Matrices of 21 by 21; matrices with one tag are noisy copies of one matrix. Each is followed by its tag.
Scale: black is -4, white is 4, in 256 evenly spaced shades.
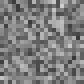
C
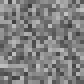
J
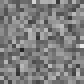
C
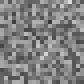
J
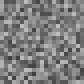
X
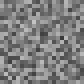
X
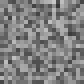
C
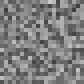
C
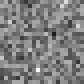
J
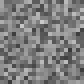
X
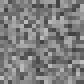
C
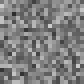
J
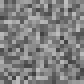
X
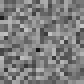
X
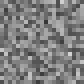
C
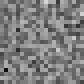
C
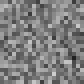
J
